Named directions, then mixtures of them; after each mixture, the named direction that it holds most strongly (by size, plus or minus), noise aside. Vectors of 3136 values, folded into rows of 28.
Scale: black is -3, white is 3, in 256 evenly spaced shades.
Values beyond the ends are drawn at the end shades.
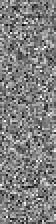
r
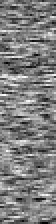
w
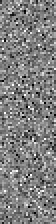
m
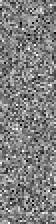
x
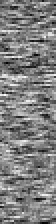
w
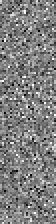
m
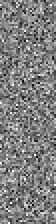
x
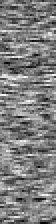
w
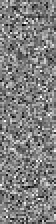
r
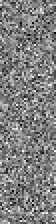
x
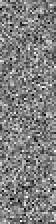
x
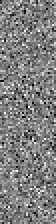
m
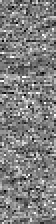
m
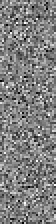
r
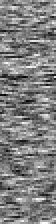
w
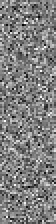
r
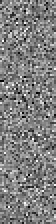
m
